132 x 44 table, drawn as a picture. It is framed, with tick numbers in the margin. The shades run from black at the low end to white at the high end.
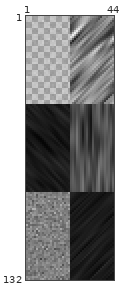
It is made of 3 by 2 panels. Panel 1,1: high, checkered. Panel 1,2: middling, slanting up to the right, strong in contrast. Panel 2,1: very low, slanting down to the right, faint in contrast. Panel 2,2: low, streaked downward. Panel 3,1: middling, fine-grained. Panel 3,2: very low, slanting up to the right, faint in contrast.
